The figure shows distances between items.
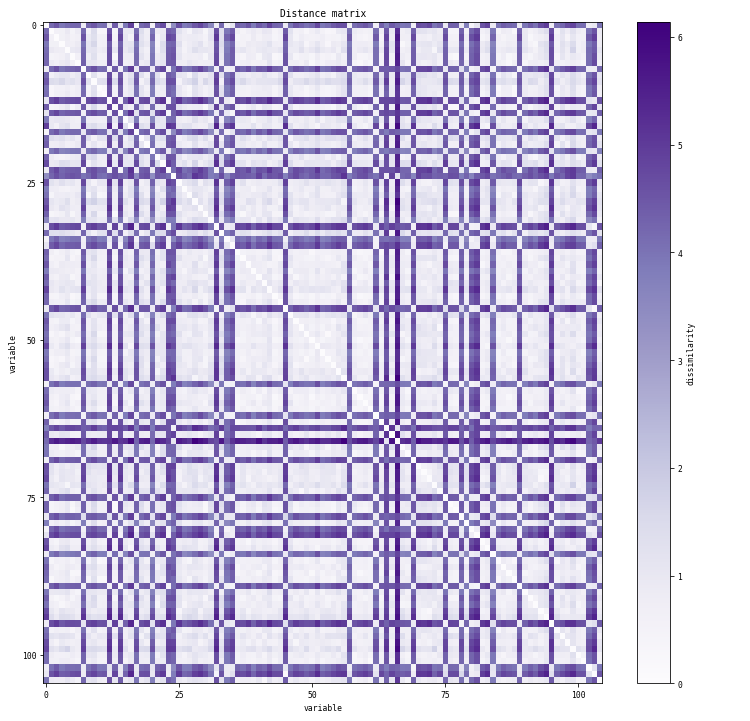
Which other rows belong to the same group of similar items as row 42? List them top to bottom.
1, 2, 3, 4, 5, 6, 8, 9, 10, 11, 13, 15, 16, 18, 19, 21, 22, 25, 26, 27, 28, 29, 30, 31, 33, 36, 37, 38, 39, 40, 41, 43, 44, 46, 47, 48, 49, 50, 51, 52, 53, 54, 55, 56, 58, 59, 60, 61, 63, 65, 67, 68, 70, 71, 72, 73, 74, 76, 77, 79, 82, 83, 85, 86, 87, 88, 90, 91, 92, 93, 94, 96, 97, 98, 99, 100, 101, 104
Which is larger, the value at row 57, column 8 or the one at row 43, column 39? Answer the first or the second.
the first
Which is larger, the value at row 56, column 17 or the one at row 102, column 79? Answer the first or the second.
the first
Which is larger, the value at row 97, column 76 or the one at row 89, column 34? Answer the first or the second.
the first
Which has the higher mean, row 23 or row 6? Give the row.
23
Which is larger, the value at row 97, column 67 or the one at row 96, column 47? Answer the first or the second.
the first
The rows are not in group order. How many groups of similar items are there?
3
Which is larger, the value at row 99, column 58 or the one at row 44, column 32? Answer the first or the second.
the second
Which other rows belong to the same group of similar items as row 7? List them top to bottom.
0, 12, 14, 17, 20, 23, 32, 34, 35, 45, 57, 62, 69, 75, 78, 80, 81, 84, 89, 95, 102, 103
